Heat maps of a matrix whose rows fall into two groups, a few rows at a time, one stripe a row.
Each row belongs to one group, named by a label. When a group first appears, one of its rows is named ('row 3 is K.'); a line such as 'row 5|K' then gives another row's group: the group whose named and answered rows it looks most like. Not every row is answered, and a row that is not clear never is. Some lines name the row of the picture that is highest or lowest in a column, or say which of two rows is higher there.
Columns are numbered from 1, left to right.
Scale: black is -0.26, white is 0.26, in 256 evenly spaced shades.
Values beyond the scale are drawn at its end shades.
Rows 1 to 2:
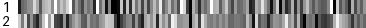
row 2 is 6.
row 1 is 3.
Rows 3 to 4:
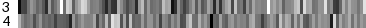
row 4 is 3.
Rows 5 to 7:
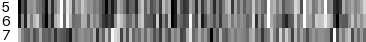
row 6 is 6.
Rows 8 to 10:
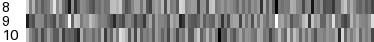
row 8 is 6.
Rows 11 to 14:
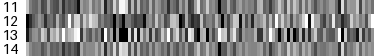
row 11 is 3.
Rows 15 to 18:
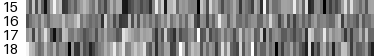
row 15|6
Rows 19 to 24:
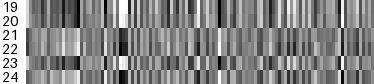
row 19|3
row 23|3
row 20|3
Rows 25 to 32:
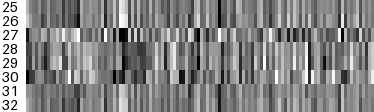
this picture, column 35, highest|27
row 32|3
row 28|6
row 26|3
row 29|6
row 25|3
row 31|3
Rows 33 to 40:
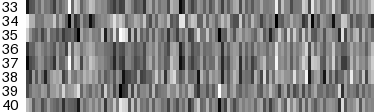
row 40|3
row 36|6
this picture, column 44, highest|38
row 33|6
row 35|3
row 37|6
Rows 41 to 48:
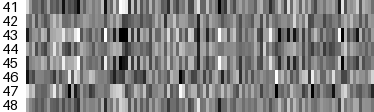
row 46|6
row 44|6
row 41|3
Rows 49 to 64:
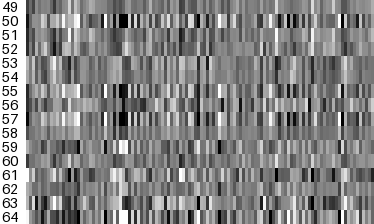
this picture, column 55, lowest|64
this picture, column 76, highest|61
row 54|6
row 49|6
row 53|6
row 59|3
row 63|6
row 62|3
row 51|6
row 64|3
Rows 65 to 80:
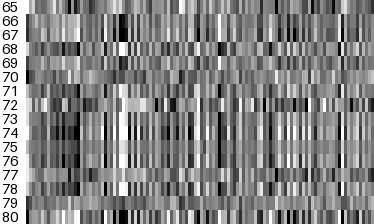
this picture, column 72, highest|72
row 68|3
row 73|3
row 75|3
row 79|6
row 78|3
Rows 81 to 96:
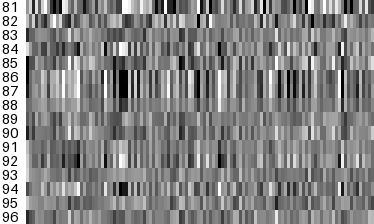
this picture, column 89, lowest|85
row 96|6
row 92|3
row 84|3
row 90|6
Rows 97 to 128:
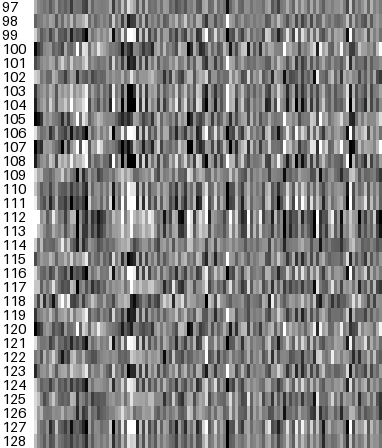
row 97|3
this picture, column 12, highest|118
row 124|3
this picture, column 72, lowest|100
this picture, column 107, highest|118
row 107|6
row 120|6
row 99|3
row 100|6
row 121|3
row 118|6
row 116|3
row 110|3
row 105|6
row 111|3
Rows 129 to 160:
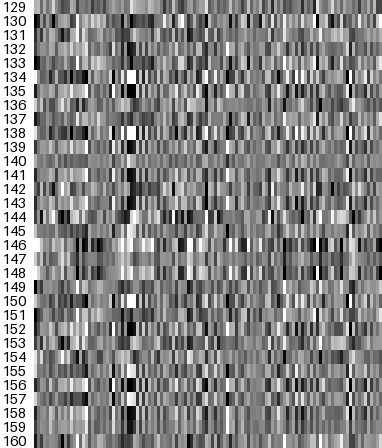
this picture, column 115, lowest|146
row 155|3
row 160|6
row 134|3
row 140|3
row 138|3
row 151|6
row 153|6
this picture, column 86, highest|133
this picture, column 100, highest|144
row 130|6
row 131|6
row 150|3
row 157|3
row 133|6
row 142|6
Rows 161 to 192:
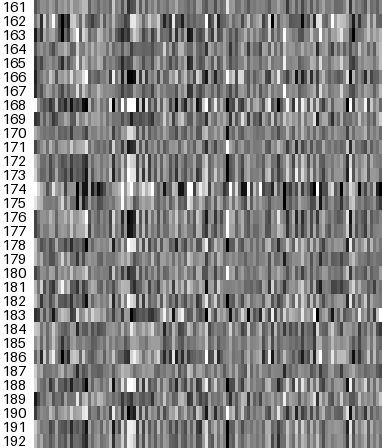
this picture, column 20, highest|183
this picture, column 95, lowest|183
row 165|6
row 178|3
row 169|6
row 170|3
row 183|6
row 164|6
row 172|3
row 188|3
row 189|6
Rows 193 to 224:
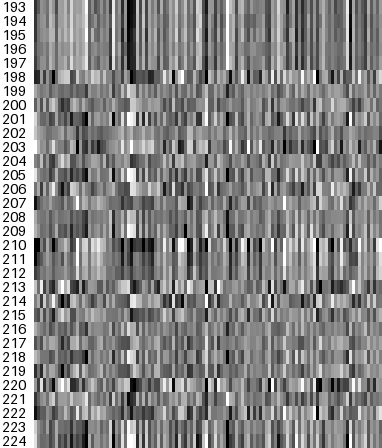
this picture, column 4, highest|214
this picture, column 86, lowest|203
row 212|6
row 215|6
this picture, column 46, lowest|214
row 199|3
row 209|3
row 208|3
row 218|3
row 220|6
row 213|6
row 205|3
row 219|6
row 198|6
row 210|6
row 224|3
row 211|6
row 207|6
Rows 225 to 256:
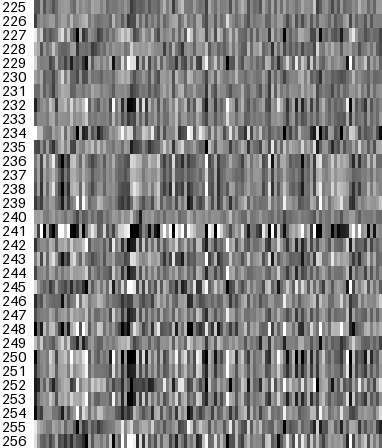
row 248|6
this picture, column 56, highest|234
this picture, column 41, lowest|241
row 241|6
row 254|6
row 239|6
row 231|6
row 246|6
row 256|3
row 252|6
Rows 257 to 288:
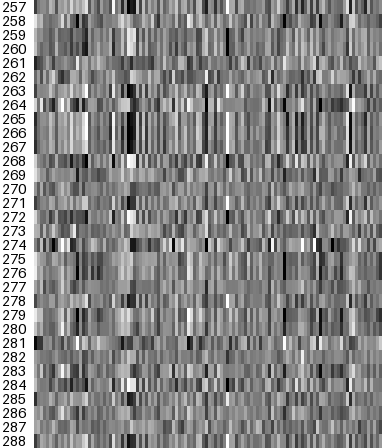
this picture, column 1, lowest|281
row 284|3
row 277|6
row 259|3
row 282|3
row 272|3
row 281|6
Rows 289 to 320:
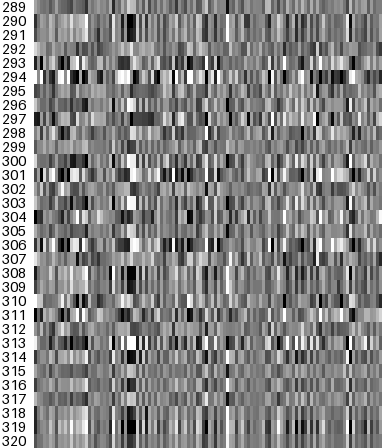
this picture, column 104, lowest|294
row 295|6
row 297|6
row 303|3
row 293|6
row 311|6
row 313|3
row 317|3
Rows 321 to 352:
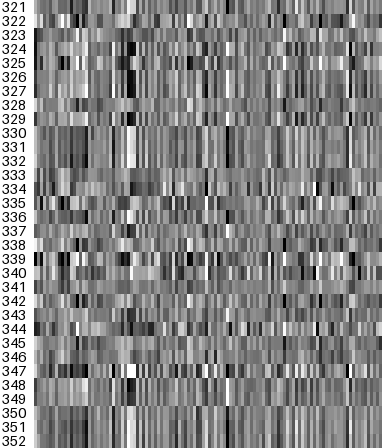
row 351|3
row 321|3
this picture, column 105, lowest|347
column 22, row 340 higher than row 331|No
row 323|6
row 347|3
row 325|6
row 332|3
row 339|6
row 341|6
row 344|6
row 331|3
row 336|3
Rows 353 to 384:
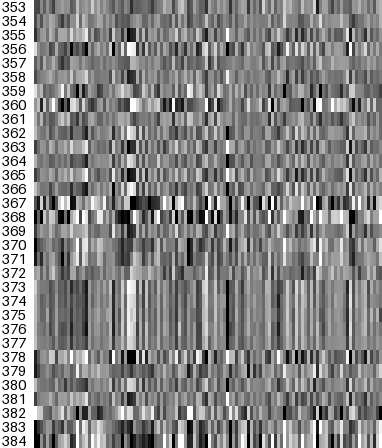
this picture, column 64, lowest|382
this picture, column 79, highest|368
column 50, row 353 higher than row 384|No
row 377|3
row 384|6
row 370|6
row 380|3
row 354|6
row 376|3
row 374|3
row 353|6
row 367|6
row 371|6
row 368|6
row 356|3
